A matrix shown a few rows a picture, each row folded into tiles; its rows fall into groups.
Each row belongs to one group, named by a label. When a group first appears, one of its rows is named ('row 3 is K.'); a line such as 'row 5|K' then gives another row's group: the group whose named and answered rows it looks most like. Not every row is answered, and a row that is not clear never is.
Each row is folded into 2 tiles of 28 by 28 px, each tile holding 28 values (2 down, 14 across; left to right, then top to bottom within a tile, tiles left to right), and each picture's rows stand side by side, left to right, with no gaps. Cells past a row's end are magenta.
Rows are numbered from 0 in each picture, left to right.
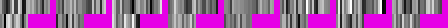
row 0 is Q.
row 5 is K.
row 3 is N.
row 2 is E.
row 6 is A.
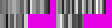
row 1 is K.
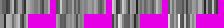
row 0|Q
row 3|N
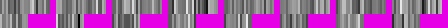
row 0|N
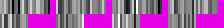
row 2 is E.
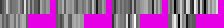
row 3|K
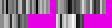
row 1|E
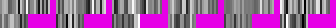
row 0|E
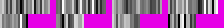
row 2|E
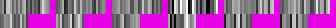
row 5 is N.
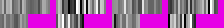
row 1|K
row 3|A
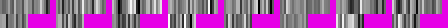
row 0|K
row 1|K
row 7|Q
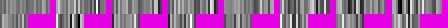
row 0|A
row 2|A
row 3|A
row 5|N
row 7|Q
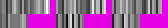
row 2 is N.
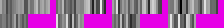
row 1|N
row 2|K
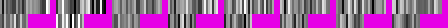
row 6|K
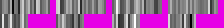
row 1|Q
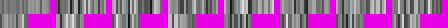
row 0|A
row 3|E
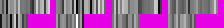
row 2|A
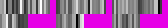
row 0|K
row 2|A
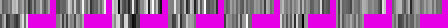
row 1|K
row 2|K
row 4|A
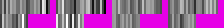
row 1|N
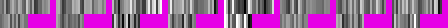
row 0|K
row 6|K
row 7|A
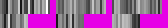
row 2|E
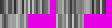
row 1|N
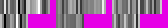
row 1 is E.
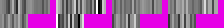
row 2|A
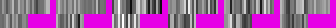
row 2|N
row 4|K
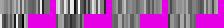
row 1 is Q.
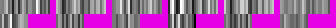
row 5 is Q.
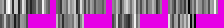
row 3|E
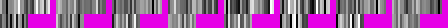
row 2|A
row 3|N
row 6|A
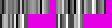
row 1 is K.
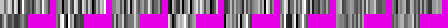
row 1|K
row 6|Q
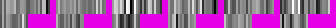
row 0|A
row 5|K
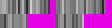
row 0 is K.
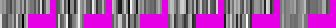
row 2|Q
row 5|A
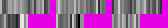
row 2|N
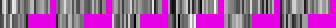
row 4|E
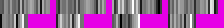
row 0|A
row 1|A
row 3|A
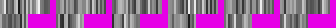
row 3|E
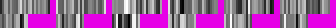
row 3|E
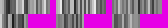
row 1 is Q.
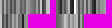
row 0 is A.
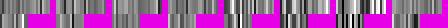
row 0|A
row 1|Q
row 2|A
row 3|N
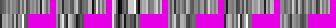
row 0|A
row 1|K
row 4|A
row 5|K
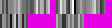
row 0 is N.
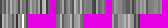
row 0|A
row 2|E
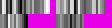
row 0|E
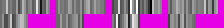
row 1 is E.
